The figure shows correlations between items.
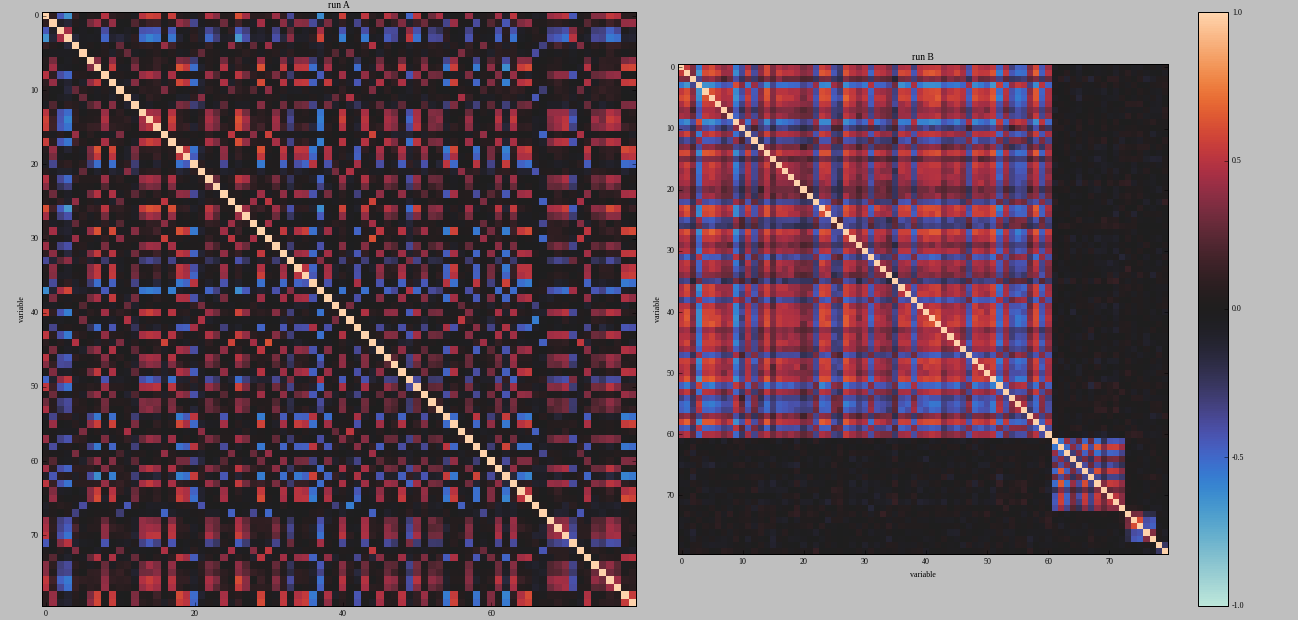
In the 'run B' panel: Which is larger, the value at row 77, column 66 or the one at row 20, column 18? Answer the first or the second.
the second
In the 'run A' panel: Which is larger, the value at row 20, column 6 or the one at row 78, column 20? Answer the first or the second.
the first
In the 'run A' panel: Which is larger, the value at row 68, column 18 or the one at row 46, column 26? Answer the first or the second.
the second
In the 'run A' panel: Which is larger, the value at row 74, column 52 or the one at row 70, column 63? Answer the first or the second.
the second
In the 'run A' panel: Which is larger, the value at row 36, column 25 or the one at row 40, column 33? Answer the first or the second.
the first
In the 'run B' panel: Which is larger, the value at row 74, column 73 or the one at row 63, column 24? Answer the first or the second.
the first
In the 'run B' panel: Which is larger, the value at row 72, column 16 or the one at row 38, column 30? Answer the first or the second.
the first
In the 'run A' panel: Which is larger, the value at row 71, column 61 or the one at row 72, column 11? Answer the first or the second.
the second
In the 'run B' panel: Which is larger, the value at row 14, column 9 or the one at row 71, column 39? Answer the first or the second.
the second
